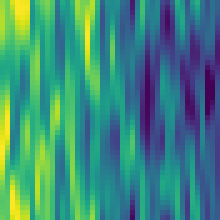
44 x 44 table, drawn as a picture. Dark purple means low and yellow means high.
Ninth with the lowest average: middle right. Slope: up to the left. Grain: streaks running down.
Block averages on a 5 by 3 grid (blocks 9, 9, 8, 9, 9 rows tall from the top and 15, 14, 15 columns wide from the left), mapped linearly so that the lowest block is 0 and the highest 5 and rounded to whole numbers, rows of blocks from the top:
5 3 1
4 3 0
5 2 0
5 3 1
5 3 2
